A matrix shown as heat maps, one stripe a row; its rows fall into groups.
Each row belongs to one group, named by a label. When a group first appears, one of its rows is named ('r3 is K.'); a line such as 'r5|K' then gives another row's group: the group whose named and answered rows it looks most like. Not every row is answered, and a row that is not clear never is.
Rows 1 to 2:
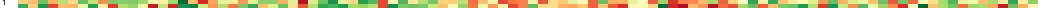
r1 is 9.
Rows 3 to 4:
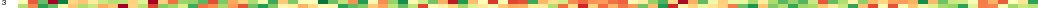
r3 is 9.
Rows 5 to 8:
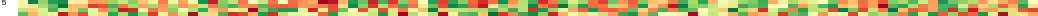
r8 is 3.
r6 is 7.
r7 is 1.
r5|7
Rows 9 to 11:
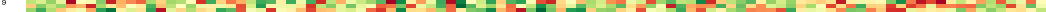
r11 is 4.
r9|1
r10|4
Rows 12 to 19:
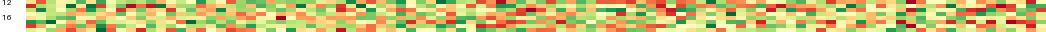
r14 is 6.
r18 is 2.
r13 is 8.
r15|3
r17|4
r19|1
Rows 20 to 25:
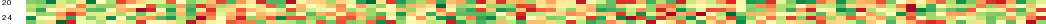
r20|9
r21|6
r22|6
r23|3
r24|6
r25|1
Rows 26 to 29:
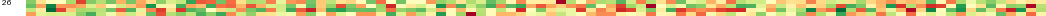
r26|6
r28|9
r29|2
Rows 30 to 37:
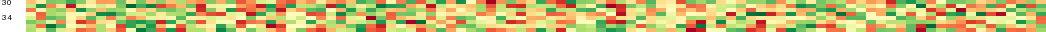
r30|7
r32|8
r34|1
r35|3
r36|4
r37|4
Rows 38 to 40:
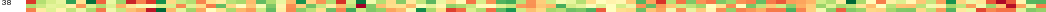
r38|8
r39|6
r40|8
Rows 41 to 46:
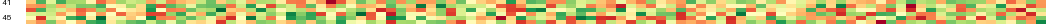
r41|7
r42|2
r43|4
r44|1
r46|9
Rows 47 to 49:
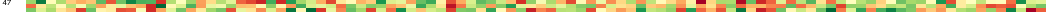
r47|3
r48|8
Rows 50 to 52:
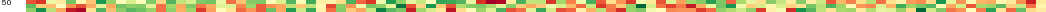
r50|2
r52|3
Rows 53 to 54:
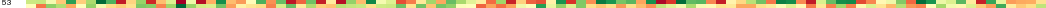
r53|6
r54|2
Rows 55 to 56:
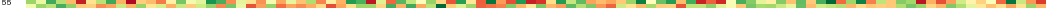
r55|1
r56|7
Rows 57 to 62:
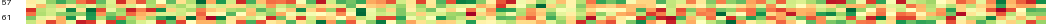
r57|4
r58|2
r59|8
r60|8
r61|6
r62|3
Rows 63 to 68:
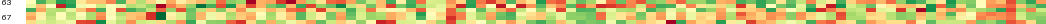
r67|8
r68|4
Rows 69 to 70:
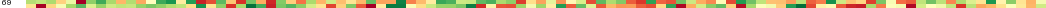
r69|6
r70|2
